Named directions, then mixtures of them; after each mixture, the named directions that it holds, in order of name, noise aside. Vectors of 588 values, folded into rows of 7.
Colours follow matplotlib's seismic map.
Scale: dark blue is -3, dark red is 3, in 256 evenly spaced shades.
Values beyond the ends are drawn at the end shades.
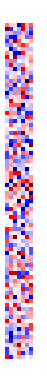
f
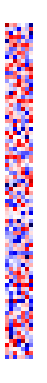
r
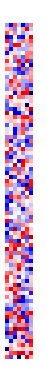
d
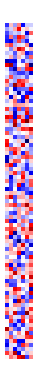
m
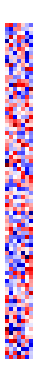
d, m, r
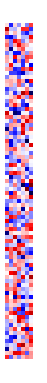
d, f, m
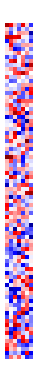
d, m, r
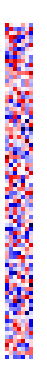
f, m, r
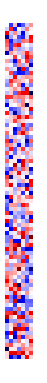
d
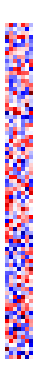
d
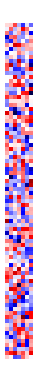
d, m, r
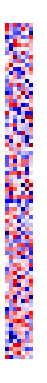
d, f, r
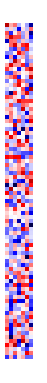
r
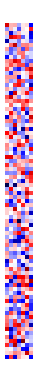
r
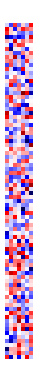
d, f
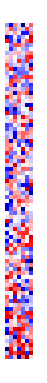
d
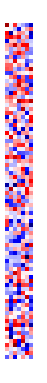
r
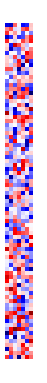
d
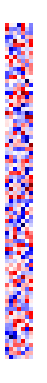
d, f, r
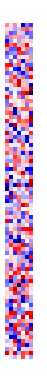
d, m, r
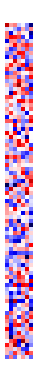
r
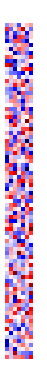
f, m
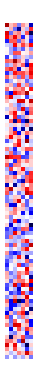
m, r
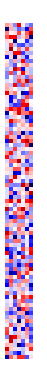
d, f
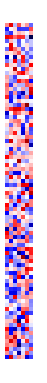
d, f, r
